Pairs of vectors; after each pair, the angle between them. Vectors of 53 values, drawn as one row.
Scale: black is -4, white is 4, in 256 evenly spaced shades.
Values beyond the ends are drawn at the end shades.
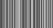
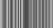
orthogonal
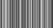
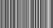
orthogonal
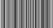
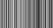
orthogonal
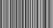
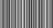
nearly opposite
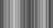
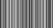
partly aligned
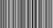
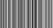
nearly parallel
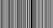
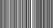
nearly opposite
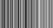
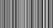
orthogonal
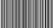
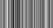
orthogonal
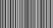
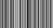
partly aligned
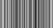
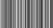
partly opposed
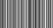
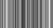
orthogonal
